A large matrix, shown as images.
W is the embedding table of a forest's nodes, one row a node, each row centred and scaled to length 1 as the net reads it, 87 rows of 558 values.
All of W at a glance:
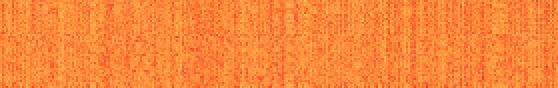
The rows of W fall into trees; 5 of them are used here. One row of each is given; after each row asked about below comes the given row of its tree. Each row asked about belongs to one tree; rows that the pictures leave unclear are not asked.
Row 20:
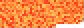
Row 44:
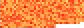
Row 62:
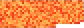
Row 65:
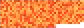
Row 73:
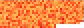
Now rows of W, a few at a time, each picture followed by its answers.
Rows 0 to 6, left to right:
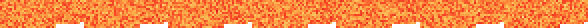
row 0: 65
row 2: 62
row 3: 20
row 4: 20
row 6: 73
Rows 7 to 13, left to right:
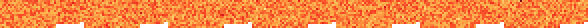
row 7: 20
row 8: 65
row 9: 73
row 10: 73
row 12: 62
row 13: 73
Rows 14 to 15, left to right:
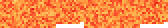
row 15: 20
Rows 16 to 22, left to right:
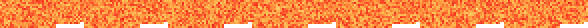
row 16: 62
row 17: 20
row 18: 73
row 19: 20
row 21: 20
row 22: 44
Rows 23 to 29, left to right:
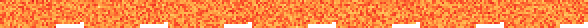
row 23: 62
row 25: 20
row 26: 62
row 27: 20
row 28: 62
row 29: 20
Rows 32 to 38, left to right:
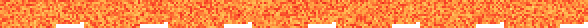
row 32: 20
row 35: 62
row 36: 65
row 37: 65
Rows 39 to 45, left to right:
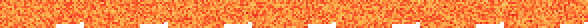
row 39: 65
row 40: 65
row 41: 44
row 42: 62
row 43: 73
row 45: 62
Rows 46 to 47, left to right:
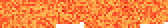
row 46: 20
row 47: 62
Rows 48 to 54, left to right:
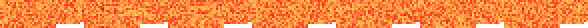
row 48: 73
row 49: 20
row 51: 73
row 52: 73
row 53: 62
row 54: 65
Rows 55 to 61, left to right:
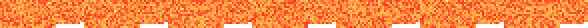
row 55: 44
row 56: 62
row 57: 20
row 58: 62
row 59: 20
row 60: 62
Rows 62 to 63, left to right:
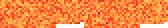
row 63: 65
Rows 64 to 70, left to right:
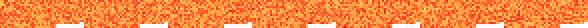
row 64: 62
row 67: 65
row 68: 62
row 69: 73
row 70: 44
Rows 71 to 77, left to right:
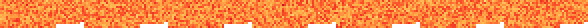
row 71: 73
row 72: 62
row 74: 20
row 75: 73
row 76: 62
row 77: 62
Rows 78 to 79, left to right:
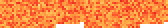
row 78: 20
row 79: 62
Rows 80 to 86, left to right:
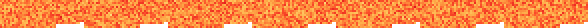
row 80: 73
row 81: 62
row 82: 65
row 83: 20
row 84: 20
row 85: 20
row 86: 20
